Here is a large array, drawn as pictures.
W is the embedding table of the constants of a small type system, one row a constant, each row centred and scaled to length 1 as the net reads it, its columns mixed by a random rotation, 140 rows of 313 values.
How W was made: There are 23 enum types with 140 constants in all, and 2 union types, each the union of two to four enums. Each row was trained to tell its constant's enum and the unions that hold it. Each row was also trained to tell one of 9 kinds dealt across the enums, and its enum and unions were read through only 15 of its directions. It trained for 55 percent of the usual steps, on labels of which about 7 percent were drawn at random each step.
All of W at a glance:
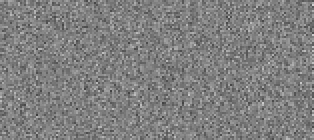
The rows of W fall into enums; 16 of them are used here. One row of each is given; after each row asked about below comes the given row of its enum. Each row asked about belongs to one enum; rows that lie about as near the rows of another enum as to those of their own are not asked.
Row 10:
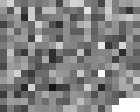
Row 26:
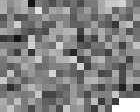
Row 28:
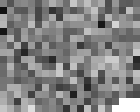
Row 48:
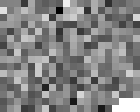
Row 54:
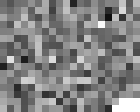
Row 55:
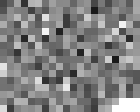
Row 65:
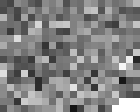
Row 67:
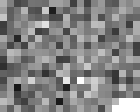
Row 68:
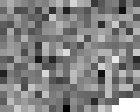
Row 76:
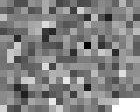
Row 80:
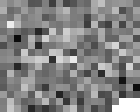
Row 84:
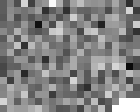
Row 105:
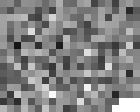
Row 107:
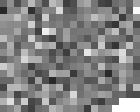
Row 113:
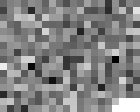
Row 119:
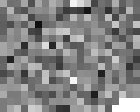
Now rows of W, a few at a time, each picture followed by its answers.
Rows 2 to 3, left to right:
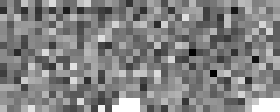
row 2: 105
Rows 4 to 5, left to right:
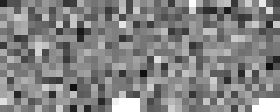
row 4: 54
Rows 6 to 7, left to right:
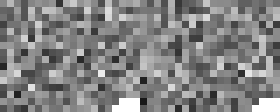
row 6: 10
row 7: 68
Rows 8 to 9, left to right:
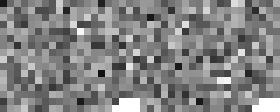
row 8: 68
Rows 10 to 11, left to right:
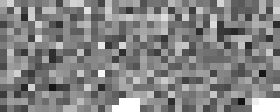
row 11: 54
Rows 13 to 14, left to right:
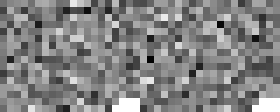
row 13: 119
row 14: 119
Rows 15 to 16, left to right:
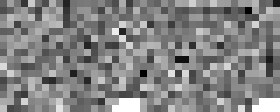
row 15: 76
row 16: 113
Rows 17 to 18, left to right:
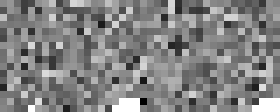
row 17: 10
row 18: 68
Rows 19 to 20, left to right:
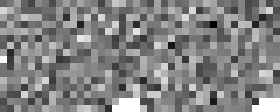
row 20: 55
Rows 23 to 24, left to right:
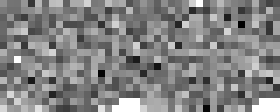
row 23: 26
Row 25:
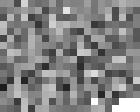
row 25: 84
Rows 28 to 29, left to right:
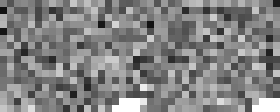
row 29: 113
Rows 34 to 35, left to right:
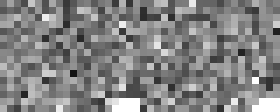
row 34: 76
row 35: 84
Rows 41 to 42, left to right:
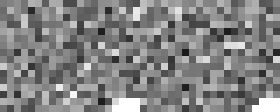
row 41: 113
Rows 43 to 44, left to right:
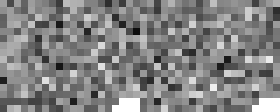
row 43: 119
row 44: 65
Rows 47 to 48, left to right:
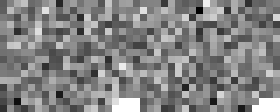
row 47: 10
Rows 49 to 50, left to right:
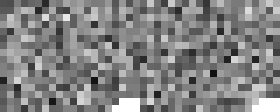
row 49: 107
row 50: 10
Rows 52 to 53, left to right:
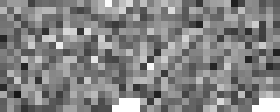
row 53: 119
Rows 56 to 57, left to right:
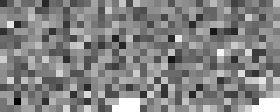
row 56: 76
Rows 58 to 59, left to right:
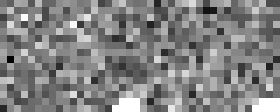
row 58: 119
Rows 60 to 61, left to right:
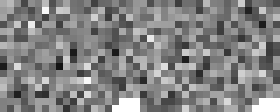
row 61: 113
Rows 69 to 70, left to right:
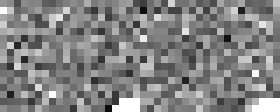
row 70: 28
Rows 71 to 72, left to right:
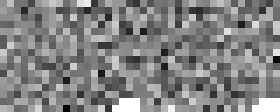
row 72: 28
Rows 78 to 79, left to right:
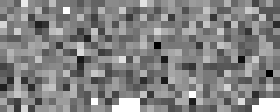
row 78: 84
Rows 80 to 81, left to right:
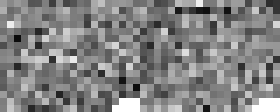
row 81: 67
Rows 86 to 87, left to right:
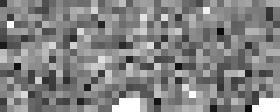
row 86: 80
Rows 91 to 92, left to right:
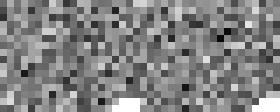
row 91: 84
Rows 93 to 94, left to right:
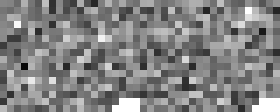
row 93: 105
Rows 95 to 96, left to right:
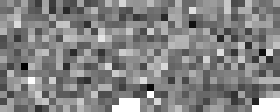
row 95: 105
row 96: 26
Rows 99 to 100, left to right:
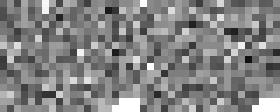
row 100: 119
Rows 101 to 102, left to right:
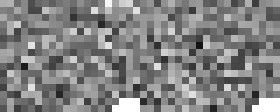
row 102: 105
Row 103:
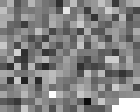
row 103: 65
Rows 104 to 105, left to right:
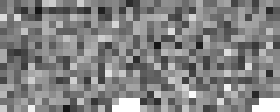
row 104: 105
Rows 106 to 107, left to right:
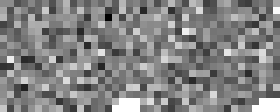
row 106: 54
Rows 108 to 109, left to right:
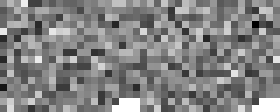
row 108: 84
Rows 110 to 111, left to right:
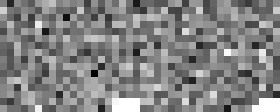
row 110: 67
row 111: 107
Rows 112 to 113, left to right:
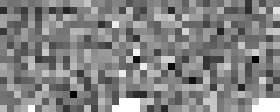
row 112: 28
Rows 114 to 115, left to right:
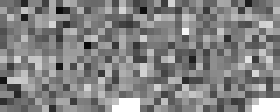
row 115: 28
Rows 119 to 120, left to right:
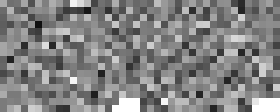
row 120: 105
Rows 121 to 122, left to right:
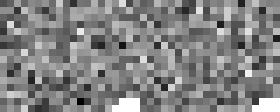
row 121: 80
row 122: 68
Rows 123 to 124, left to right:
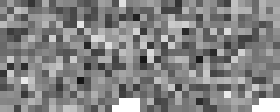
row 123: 76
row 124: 10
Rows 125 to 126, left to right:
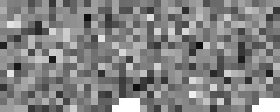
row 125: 80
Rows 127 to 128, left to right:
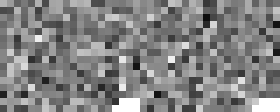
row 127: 107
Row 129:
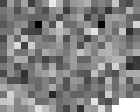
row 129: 84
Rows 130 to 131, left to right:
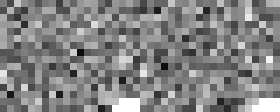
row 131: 65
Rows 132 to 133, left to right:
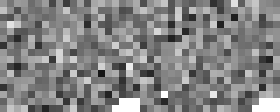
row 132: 80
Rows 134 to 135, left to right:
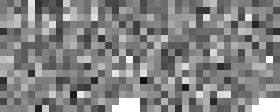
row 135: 65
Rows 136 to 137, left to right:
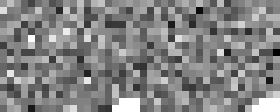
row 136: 48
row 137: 67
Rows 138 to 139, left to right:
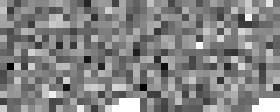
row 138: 67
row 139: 10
